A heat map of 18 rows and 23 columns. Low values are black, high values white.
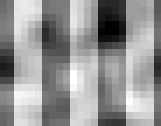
Stripes: upright, repeating 3 times. Ninth with the lowest average: top right. Lone odd cells: none.
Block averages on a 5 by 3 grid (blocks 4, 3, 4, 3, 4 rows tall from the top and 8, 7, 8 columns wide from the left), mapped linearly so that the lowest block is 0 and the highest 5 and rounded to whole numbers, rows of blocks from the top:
430 / 211 / 244 / 454 / 444
